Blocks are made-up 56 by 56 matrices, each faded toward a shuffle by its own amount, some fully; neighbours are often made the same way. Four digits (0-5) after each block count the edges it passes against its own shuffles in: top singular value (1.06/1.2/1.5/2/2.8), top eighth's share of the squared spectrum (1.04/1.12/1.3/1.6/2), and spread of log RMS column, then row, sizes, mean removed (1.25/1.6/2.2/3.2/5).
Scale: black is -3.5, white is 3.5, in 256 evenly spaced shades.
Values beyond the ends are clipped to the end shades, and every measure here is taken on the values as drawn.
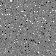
1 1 0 0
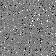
2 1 0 0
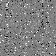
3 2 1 0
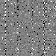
4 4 2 1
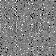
3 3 2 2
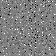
2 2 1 0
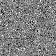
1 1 0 0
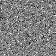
0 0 0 0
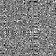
3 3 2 1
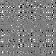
4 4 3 3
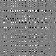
4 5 3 3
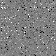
3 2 1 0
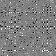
4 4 2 2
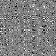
4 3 2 2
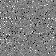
3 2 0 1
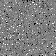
1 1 0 0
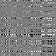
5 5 3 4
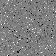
0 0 0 0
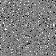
3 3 1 1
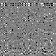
4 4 2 2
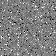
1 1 0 0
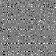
4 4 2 3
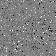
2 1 0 0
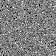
0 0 0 0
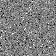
0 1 0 0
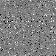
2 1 1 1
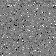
1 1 0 0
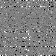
2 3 1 3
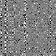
4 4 3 1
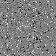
3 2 1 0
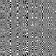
4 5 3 2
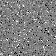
2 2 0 0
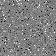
1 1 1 0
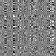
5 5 4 3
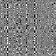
4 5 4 2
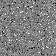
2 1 0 0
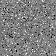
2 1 0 0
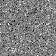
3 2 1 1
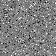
1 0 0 0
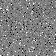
0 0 0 0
